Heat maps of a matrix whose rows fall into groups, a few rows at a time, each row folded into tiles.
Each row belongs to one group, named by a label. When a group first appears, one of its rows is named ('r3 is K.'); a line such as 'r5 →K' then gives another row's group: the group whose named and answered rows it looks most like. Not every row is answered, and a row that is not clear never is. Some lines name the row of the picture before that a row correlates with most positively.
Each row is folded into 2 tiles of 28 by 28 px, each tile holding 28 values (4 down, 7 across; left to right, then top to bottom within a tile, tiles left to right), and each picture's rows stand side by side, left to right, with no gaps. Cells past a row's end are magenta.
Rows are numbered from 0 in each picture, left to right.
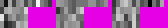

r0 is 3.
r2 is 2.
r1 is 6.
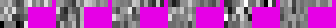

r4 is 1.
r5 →6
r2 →1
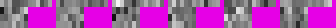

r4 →1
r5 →6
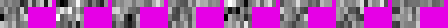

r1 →3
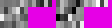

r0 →1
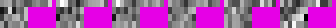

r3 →6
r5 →6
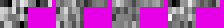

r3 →3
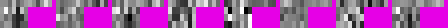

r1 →1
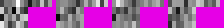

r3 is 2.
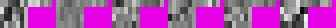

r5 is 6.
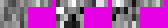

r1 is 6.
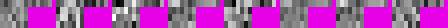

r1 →2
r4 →3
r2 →3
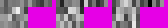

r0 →1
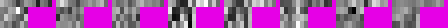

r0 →1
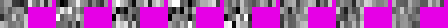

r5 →2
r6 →2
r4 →6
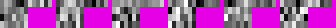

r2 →6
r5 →6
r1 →2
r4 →3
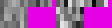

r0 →2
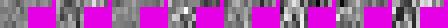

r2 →3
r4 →2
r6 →3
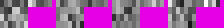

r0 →1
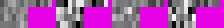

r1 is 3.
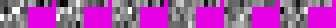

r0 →1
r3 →2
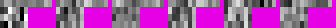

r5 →3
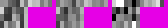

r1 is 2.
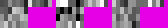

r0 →1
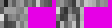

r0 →3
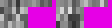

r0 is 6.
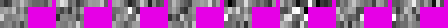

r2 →1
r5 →1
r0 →3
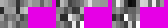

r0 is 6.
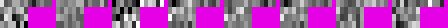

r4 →1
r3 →3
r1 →1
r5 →3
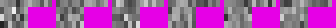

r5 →3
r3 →2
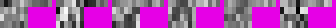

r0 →3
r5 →6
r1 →2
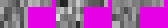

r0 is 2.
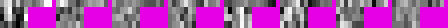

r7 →2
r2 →1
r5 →2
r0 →6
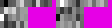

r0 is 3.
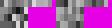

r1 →3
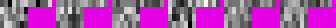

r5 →2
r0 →3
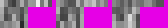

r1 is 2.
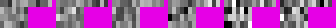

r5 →1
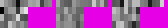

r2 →3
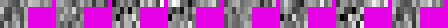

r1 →1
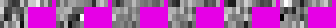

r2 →3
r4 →3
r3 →3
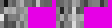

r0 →3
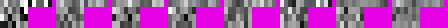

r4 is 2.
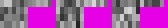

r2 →1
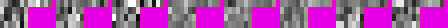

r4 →3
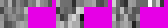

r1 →6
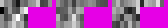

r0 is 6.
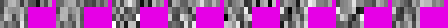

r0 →2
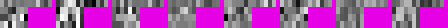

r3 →1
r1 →2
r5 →6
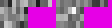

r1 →1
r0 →3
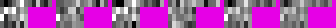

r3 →3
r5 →3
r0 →3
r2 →3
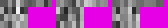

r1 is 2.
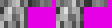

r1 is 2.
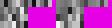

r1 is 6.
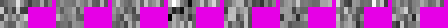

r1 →1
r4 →2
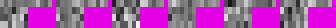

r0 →6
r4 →3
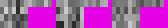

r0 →6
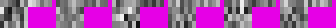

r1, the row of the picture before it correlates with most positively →2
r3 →6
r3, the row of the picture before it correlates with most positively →1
